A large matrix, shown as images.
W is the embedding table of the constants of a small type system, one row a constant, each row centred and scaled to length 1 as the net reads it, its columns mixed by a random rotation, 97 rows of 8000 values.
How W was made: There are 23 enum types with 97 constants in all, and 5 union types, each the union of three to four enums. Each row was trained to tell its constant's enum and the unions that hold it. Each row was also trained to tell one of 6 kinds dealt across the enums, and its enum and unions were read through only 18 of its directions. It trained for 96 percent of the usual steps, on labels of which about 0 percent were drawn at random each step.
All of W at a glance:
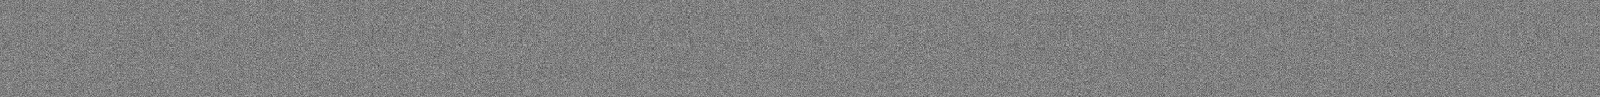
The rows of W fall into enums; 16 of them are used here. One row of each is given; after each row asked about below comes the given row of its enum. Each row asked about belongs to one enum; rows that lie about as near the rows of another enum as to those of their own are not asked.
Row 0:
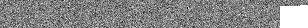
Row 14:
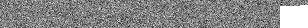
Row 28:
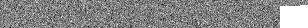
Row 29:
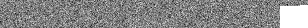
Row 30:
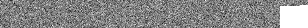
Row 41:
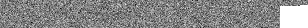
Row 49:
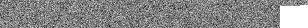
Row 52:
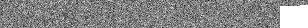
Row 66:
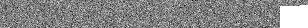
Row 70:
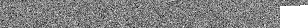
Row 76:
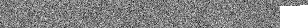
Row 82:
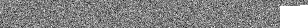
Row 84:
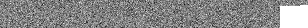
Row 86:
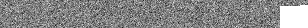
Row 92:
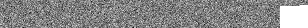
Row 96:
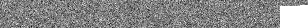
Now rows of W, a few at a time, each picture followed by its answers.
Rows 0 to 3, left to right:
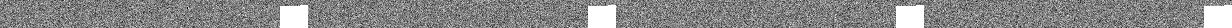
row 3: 84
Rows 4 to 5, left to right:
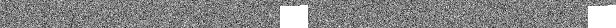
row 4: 66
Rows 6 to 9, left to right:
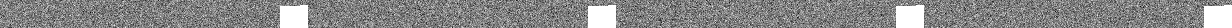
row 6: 86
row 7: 70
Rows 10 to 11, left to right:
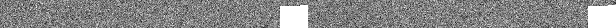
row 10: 0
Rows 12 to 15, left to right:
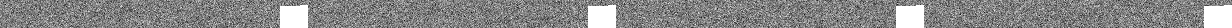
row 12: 41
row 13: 41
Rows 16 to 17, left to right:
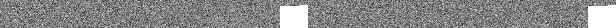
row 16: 28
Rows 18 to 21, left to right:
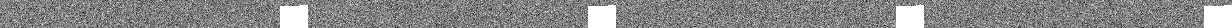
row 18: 28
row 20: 86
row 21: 84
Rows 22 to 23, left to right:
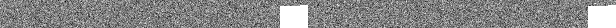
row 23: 28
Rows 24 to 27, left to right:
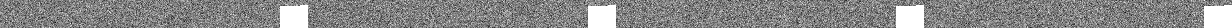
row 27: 70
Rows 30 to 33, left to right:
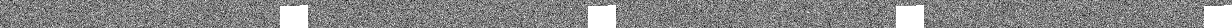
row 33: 30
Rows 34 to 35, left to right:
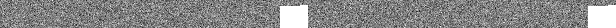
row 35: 0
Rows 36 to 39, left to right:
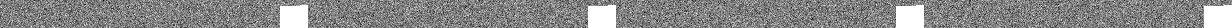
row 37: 14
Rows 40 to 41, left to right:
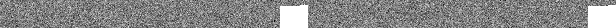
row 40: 66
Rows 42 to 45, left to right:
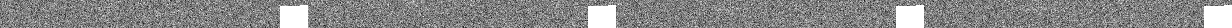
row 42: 14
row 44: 14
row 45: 14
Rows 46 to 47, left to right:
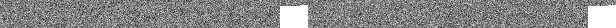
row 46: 86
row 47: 66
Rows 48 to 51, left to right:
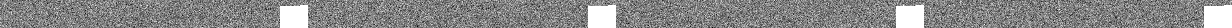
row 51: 28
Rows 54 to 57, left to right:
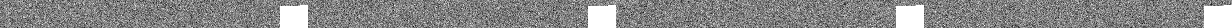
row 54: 28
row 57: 29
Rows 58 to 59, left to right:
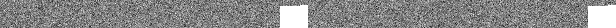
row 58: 96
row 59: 76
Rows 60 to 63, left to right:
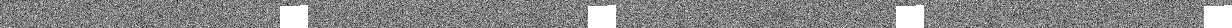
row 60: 0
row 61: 66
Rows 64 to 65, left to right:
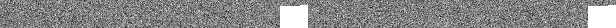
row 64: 66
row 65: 30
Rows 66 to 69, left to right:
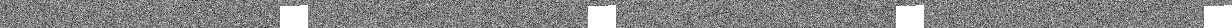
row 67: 41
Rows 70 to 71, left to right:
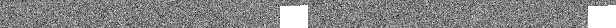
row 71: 0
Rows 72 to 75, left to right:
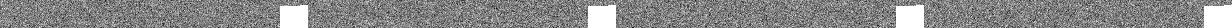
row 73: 84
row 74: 96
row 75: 28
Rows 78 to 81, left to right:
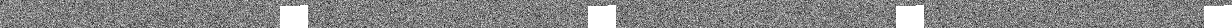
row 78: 84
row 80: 66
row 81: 14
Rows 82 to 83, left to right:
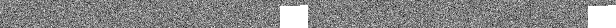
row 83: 29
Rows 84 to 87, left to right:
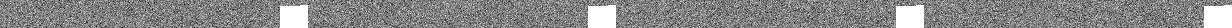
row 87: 30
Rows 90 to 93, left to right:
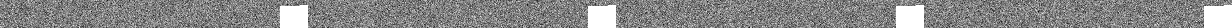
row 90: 29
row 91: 29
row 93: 14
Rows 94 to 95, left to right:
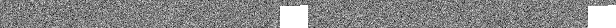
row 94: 0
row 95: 84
